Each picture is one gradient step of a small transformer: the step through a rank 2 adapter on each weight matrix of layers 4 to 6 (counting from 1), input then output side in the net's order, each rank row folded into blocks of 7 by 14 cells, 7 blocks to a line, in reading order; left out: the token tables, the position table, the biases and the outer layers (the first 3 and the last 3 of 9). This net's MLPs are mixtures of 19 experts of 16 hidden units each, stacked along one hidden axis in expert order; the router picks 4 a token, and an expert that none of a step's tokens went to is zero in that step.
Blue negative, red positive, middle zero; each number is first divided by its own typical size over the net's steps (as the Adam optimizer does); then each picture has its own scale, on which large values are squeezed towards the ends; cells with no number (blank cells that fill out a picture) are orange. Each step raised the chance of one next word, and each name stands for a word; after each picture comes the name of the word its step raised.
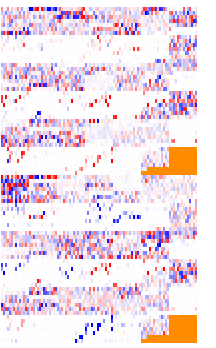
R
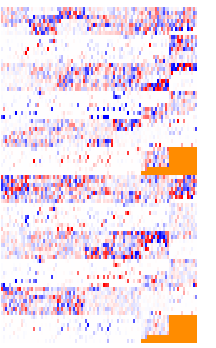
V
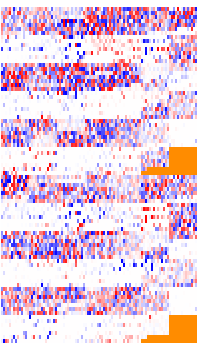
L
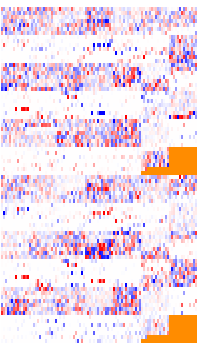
V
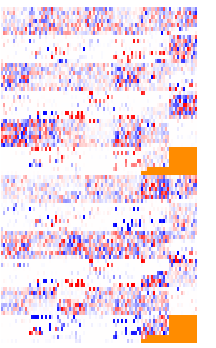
R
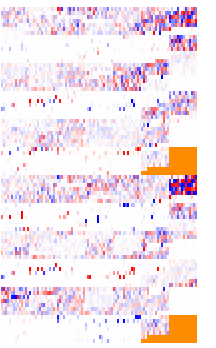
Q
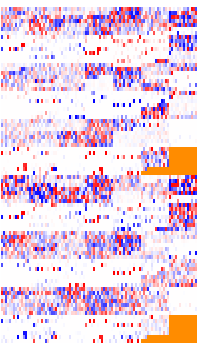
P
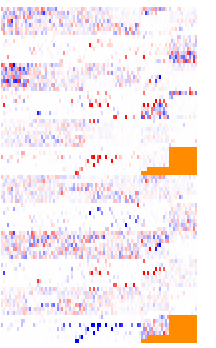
R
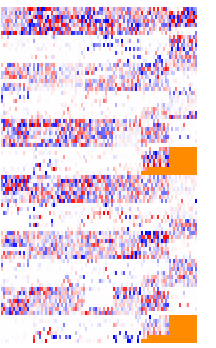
Q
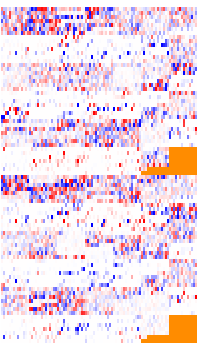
Q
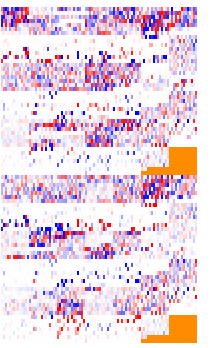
L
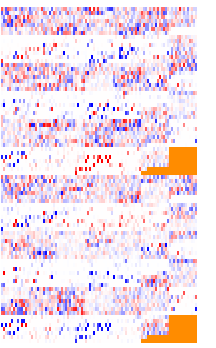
Q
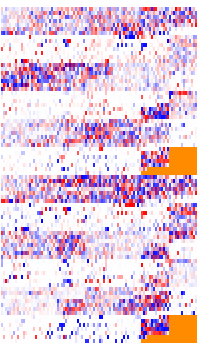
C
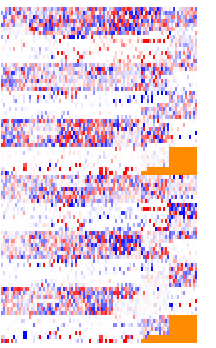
P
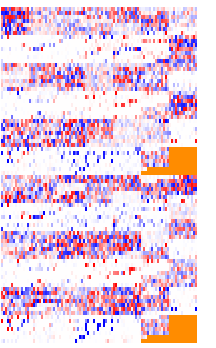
C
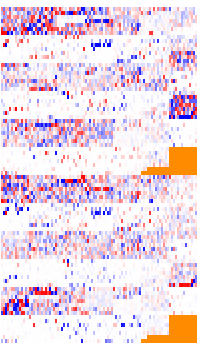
Q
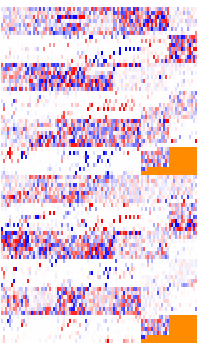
L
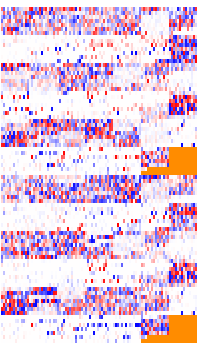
C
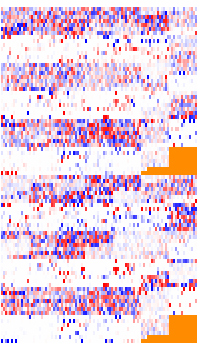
C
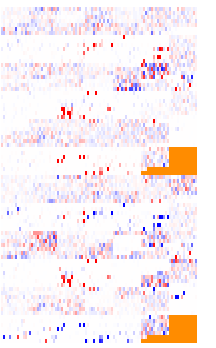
R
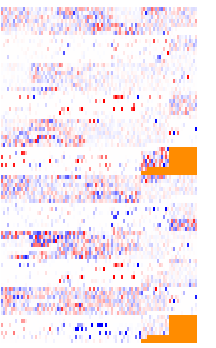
R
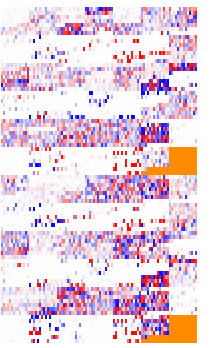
P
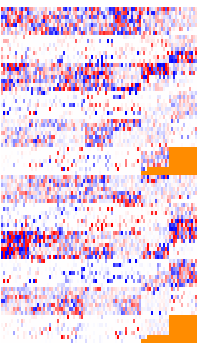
L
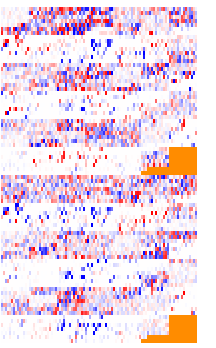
Q
